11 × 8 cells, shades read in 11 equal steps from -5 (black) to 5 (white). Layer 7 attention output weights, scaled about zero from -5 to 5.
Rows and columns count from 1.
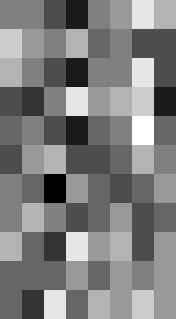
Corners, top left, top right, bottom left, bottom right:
0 2 -1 1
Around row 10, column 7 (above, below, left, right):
-2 3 1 1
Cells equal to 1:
14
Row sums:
1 1 -2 1 -4 -2 -8 -3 4 -1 6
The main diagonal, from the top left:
0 1 -2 4 -1 -1 -1 -1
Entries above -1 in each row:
6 5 5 5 3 4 3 4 5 4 5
